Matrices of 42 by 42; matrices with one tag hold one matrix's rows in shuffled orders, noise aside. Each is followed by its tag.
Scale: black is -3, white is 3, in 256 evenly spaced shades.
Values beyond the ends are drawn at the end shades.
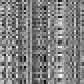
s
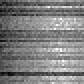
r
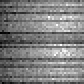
r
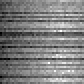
r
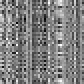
s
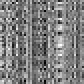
s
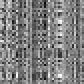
s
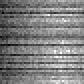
r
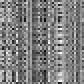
s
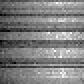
r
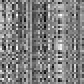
s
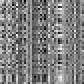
s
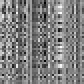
s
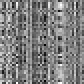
s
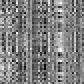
s
